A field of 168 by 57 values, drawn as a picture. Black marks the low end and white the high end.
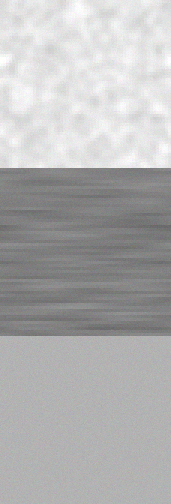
It is made of 3 by 1 panels. Panel 1,1: very high, blotchy, faint in contrast. Panel 2,1: middling, streaked across, faint in contrast. Panel 3,1: high, flat.
